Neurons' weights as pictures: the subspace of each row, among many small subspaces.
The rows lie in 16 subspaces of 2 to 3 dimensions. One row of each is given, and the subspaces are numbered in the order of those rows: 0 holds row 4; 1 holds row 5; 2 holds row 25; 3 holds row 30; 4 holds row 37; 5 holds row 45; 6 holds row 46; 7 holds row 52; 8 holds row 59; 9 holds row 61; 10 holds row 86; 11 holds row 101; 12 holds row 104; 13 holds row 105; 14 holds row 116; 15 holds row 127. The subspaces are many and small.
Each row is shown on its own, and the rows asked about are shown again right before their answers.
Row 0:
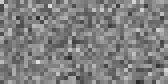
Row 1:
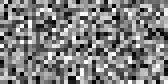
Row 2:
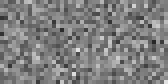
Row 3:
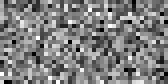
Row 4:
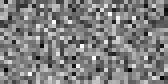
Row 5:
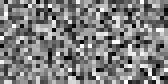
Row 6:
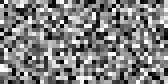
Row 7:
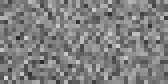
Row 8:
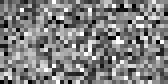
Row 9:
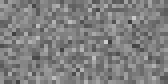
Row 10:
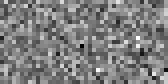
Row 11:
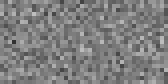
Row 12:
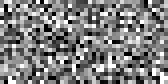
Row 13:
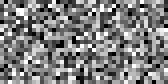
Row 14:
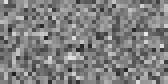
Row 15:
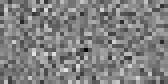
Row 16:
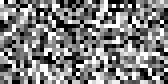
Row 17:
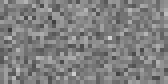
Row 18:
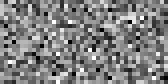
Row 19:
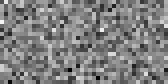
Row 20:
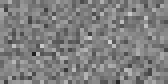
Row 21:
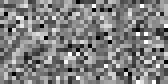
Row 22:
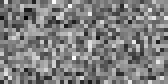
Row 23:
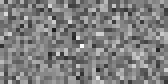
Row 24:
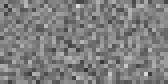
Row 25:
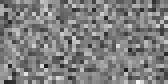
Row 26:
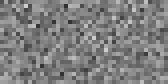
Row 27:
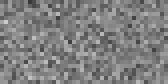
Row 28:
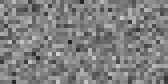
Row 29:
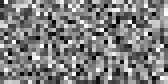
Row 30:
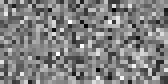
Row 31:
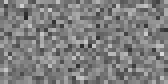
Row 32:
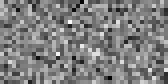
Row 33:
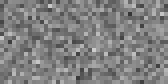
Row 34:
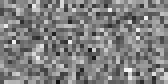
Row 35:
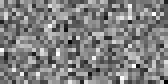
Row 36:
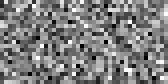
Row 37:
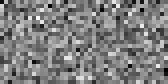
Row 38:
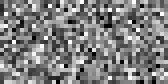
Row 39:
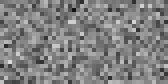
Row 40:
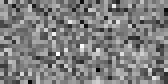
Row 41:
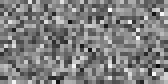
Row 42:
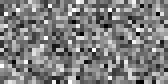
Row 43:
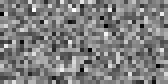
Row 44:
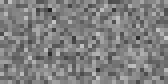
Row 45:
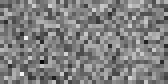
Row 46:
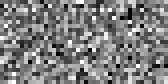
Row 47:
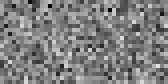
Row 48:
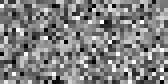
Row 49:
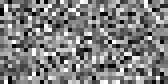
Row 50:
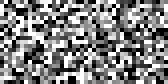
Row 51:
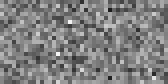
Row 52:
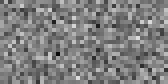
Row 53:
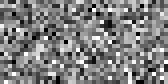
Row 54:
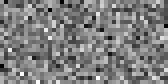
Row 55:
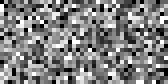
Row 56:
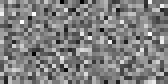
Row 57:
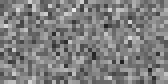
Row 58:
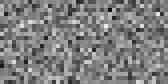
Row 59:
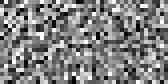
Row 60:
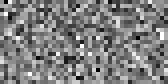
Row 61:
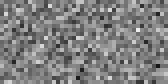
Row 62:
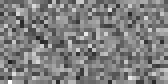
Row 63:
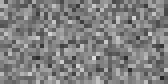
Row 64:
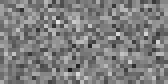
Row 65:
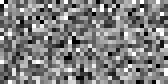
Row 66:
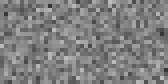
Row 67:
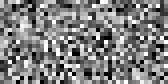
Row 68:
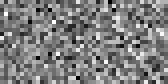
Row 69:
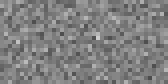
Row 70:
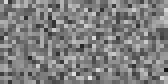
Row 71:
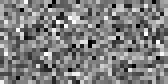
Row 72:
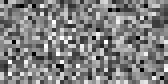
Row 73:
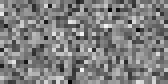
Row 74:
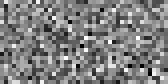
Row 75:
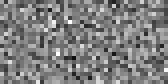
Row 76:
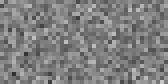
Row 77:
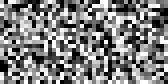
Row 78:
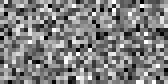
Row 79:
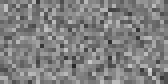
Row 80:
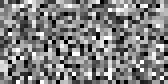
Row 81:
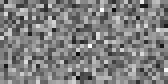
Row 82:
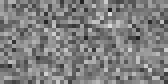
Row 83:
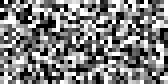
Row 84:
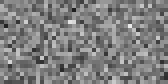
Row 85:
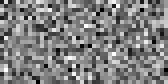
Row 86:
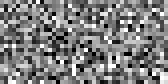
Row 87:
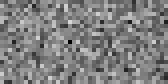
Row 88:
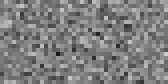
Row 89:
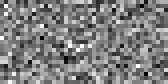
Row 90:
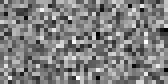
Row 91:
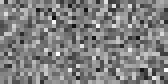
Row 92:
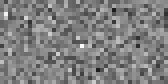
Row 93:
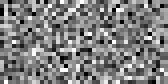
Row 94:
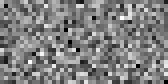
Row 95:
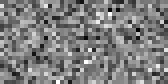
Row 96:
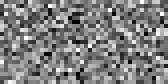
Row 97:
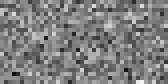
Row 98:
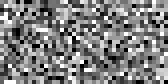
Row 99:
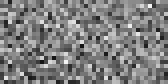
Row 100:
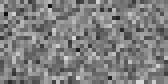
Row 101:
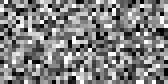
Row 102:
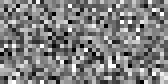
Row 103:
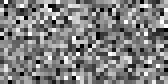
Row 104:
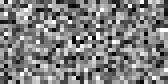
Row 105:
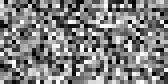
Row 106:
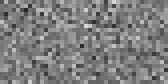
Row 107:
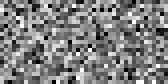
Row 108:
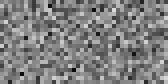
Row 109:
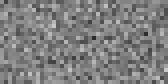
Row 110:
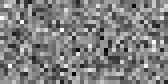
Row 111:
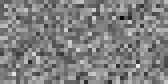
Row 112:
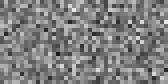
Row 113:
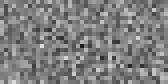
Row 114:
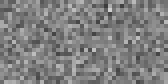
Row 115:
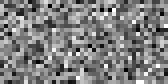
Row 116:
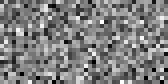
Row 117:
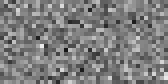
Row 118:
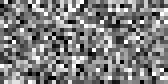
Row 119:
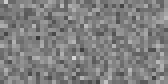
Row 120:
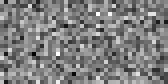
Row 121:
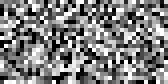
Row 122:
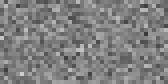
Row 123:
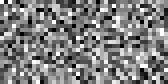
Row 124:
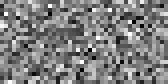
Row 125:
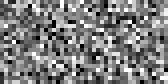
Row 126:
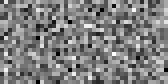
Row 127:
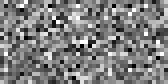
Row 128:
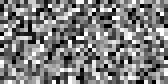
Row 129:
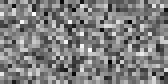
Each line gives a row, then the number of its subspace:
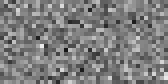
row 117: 6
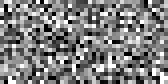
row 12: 10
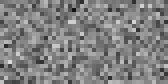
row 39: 5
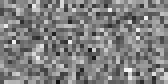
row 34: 11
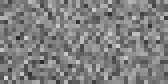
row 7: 5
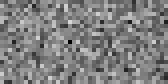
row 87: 4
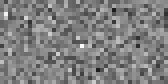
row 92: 3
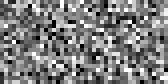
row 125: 11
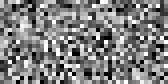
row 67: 8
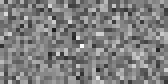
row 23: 3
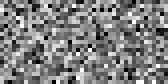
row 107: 11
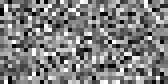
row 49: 10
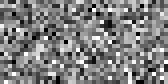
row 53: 14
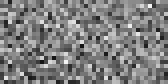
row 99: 5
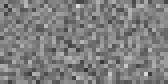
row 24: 6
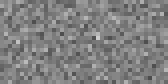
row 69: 8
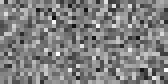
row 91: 7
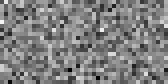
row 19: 12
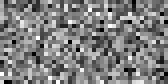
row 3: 4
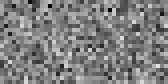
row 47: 8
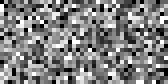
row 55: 4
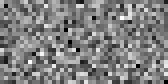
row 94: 6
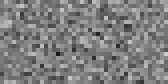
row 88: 2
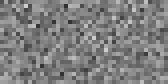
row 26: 12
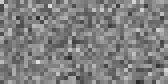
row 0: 4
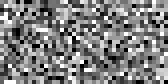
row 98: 2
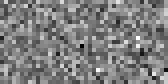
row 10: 1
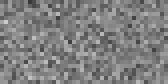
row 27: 5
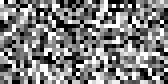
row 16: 7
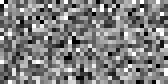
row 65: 4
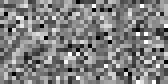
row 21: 14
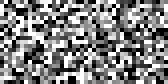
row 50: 11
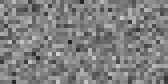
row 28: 6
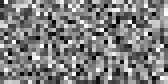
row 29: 0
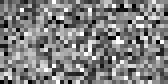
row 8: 15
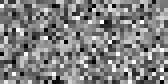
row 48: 14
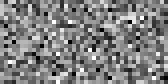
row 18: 6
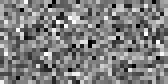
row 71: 15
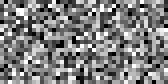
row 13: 12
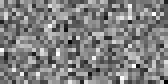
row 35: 6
